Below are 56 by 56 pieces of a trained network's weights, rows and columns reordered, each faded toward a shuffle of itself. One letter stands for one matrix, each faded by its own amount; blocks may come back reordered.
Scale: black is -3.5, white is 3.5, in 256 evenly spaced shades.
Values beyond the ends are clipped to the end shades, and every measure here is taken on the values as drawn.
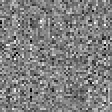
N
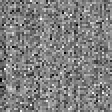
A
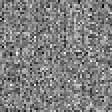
N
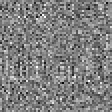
N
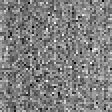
A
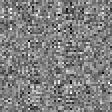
N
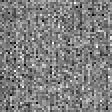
A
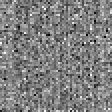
A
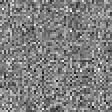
N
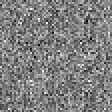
N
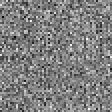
N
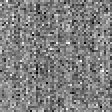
A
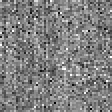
A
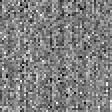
A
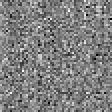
N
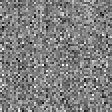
N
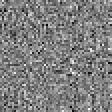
N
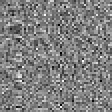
N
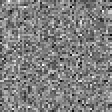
N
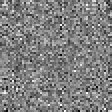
N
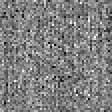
A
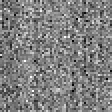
A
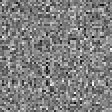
N
